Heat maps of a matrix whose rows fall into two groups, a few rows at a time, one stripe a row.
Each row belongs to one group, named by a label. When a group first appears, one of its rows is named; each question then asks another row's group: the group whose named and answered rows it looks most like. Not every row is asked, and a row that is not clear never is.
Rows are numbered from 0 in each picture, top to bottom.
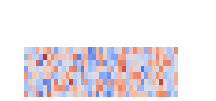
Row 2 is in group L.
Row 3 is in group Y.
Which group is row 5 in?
Y
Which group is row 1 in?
Y
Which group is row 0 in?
L
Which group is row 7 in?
L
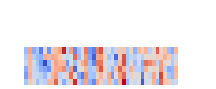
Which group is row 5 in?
Y
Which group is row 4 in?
Y
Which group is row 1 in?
Y
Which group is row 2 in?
Y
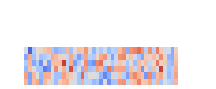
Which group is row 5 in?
L
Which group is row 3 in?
Y
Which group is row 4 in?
L
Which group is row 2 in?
Y
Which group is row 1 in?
Y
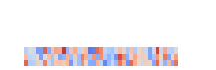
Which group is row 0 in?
Y
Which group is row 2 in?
L
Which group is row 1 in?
L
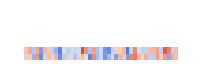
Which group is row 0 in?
L
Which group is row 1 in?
L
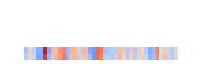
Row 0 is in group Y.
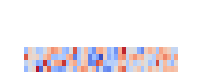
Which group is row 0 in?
Y
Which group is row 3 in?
L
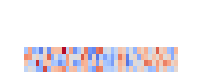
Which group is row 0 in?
Y
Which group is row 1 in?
L
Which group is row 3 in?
Y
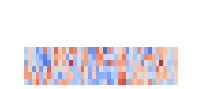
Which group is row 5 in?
L
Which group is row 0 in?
Y
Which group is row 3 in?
L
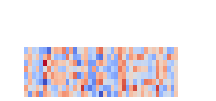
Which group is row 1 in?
L
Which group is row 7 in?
L
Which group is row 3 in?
L
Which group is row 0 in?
Y
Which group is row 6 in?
L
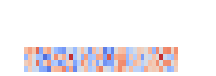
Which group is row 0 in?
L
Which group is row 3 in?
Y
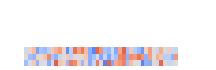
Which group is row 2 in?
Y
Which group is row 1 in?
L
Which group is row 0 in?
Y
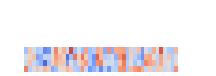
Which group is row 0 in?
Y
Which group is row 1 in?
Y
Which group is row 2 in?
Y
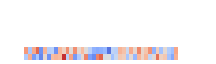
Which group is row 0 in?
L
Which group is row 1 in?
Y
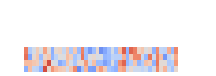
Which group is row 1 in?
L
